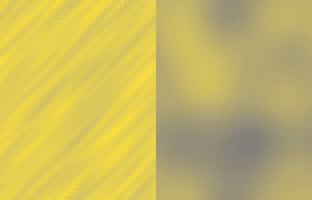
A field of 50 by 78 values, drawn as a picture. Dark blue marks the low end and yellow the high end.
It is made of 1 by 2 panels. Panel 1,1: very high, slanting up to the right, faint in contrast. Panel 1,2: high, smooth.
